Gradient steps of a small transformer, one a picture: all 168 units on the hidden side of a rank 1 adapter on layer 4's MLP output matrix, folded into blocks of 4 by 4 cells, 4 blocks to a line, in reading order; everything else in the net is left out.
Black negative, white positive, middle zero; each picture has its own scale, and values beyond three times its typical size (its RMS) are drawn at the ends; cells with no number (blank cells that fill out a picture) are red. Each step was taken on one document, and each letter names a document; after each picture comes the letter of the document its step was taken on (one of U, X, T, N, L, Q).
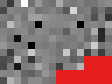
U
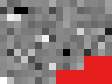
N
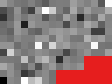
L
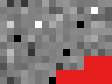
U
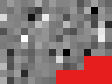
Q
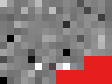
N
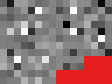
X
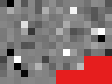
X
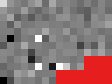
N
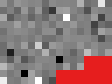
L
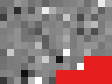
L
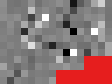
Q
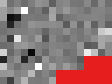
N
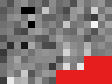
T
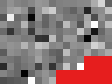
L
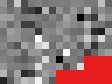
L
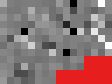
Q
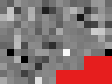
L
